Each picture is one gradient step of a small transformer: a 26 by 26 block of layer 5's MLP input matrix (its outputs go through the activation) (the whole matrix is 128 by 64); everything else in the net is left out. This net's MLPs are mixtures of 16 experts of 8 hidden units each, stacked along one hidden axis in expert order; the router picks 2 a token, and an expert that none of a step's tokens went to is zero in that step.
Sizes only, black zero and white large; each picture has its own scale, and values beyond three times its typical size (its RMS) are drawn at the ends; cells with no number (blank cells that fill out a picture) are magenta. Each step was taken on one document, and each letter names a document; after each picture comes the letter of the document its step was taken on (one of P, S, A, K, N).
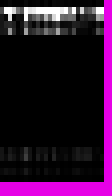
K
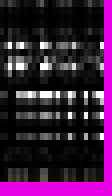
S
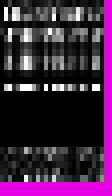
K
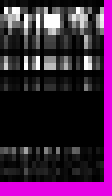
K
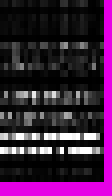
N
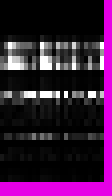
S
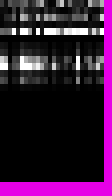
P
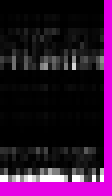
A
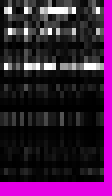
K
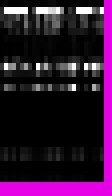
K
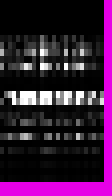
S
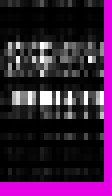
S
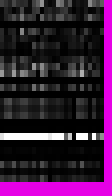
P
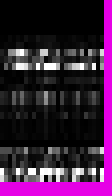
A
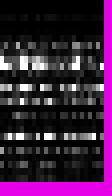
P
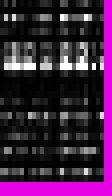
N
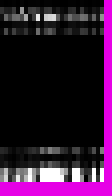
P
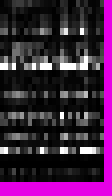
N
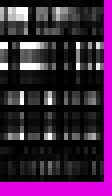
P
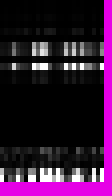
A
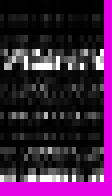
A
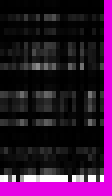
A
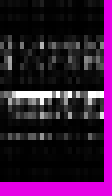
S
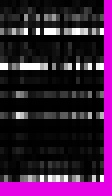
P
